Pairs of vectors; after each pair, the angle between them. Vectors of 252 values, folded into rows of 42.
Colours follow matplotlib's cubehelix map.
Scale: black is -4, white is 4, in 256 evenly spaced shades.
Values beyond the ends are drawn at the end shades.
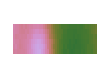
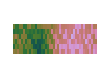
nearly opposite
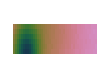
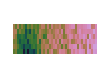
nearly parallel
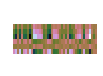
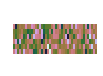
partly aligned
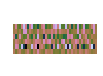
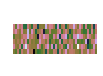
partly opposed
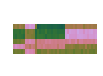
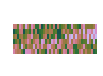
partly aligned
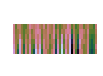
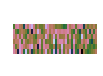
partly aligned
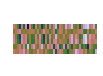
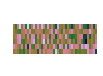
nearly opposite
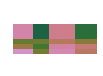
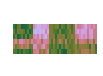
nearly opposite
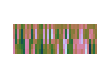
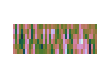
nearly parallel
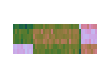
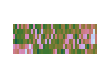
partly aligned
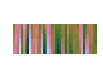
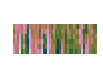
nearly parallel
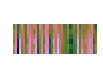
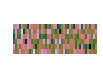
orthogonal
